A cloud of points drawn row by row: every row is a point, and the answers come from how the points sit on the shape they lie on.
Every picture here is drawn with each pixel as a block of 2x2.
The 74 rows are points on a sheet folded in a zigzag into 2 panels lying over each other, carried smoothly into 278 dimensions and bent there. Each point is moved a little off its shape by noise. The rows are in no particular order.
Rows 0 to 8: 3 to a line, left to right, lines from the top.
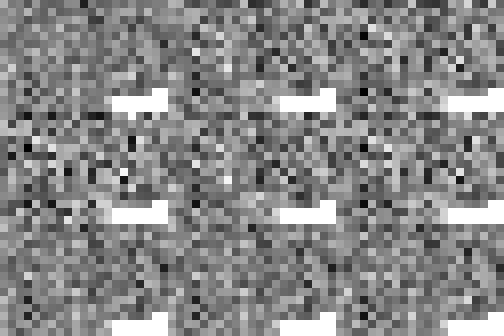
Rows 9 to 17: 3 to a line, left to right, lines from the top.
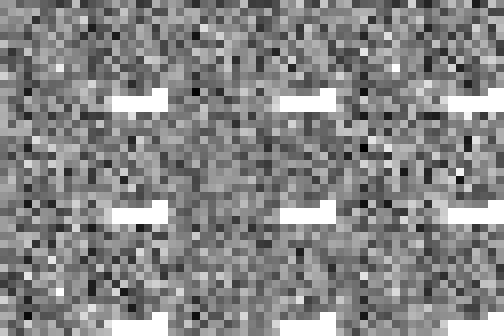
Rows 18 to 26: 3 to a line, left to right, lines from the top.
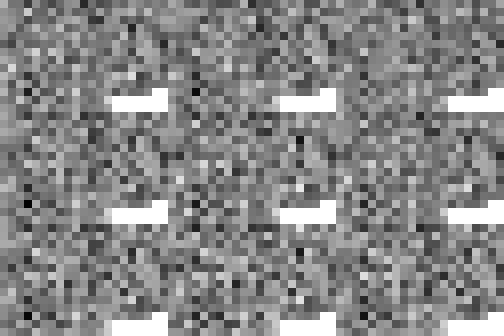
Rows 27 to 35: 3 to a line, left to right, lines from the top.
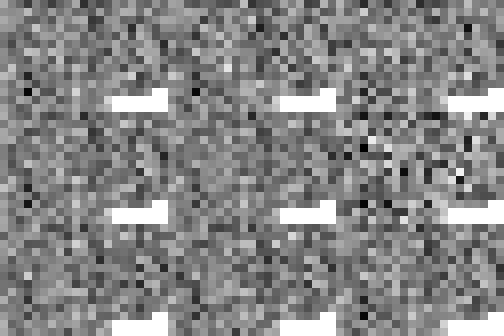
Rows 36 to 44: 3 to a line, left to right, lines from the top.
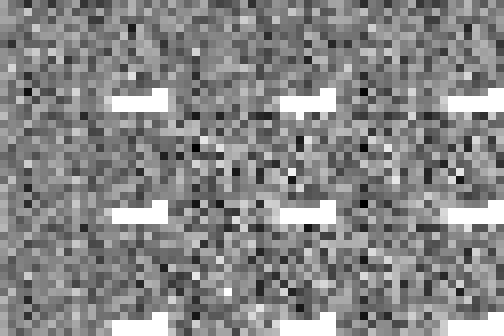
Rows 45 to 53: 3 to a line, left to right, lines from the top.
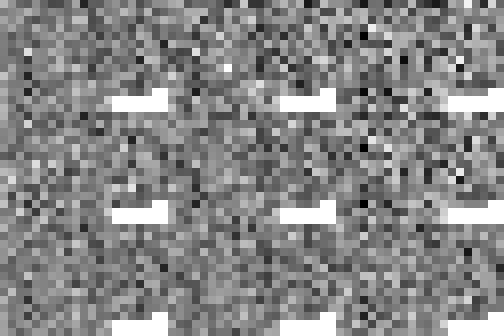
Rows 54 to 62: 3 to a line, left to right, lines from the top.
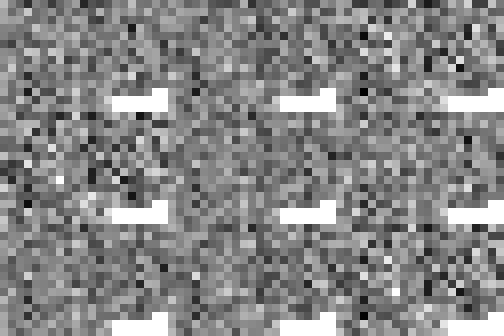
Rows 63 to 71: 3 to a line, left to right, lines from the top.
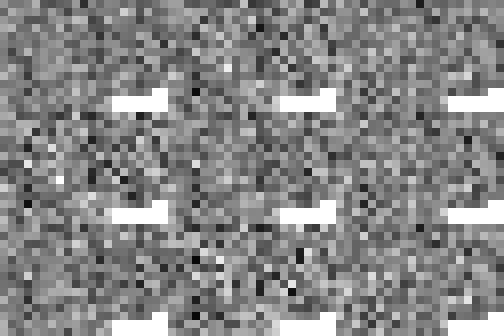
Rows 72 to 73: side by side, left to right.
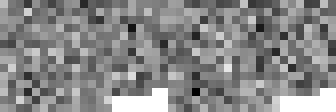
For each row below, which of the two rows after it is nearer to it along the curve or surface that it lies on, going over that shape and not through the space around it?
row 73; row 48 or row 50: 50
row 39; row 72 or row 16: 72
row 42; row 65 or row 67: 67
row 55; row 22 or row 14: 22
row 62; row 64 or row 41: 41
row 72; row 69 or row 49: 69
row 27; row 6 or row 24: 24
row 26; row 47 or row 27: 47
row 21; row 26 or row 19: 19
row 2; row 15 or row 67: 15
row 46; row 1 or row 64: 1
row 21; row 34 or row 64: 64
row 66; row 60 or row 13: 60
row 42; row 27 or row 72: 72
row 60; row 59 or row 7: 7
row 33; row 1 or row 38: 1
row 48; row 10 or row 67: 10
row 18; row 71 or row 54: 71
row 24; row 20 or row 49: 49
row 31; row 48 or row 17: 48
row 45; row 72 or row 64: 72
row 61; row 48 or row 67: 67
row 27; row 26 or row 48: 48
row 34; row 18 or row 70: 18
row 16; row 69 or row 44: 44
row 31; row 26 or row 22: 22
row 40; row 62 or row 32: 32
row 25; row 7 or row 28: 7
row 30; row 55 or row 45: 55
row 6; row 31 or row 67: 67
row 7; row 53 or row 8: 53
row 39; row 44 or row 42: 42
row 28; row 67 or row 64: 64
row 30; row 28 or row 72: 28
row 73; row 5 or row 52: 5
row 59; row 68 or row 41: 68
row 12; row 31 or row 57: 57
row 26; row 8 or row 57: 57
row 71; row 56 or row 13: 13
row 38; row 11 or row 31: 31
